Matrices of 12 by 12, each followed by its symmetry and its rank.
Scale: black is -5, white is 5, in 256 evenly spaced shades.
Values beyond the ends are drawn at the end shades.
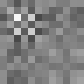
symmetric, rank two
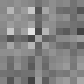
symmetric, rank two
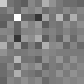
symmetric, rank two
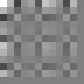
symmetric, rank one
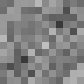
symmetric, full rank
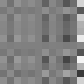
neither, rank one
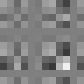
symmetric, rank one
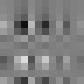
neither, rank one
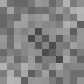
symmetric, full rank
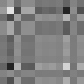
symmetric, rank one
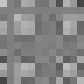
symmetric, rank two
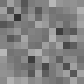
symmetric, full rank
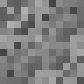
symmetric, full rank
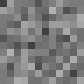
symmetric, full rank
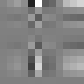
neither, rank one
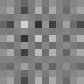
symmetric, rank one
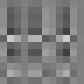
neither, rank one
